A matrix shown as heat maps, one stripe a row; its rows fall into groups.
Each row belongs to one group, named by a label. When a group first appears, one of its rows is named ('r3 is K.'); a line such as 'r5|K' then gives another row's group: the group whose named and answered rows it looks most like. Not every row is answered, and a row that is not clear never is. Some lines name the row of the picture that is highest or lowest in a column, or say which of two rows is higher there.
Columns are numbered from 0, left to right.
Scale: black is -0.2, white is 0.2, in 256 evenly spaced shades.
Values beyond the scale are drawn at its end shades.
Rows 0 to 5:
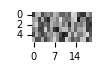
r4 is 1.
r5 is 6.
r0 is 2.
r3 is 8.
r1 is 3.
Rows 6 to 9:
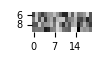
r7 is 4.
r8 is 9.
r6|1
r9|3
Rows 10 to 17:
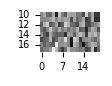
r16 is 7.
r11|9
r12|2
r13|9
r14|3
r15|6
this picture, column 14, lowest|16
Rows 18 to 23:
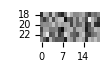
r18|2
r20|9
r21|2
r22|2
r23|3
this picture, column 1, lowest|19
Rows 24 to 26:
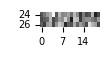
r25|6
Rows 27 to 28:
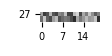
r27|6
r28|1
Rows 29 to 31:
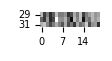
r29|7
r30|7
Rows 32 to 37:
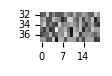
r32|2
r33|8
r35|7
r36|6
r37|8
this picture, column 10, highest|33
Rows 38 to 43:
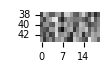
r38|4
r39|9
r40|4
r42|7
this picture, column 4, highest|39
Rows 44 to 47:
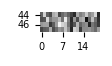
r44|1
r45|9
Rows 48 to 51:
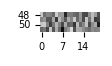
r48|7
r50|1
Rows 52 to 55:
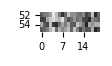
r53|9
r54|3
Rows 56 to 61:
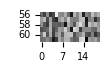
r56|7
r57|3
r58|3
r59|6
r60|4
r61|3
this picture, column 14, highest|61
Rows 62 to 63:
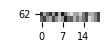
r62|8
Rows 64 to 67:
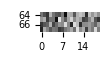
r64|3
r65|8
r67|2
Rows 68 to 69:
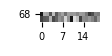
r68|2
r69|6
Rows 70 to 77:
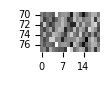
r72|1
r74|8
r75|9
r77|3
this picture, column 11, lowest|72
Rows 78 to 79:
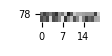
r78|6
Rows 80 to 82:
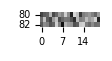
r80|6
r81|1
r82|4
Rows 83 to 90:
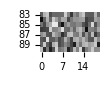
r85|9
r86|3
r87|8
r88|2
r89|1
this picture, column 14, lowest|90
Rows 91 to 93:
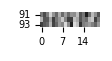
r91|9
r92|6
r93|6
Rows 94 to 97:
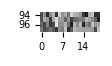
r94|8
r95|1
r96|7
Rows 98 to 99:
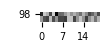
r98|2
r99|3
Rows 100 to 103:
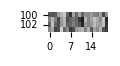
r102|1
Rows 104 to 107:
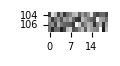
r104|2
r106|3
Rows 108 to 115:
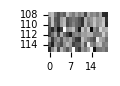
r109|1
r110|1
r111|7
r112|2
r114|7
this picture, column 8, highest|115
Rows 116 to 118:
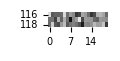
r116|7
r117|4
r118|1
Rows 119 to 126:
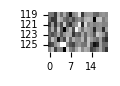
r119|4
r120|3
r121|4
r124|8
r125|9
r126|8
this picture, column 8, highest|124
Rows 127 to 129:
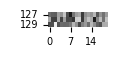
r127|4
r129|2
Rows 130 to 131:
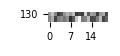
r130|1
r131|8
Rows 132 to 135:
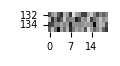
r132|4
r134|9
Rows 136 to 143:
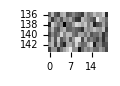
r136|1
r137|7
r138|2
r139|1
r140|8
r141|4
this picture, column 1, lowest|137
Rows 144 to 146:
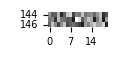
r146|1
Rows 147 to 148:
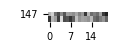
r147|8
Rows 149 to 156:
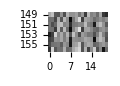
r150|4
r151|9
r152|4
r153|9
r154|9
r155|4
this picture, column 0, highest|149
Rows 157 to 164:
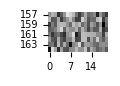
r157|1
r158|6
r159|4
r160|9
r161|6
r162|6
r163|4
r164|2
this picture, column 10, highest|163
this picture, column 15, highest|161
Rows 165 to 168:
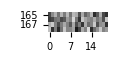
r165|9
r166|6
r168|7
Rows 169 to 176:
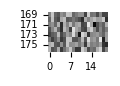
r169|8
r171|3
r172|4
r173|6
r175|8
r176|6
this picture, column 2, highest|172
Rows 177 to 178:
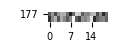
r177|4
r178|2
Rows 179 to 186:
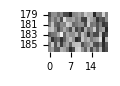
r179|2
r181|8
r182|1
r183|9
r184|6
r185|4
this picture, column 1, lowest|184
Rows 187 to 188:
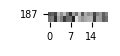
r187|4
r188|3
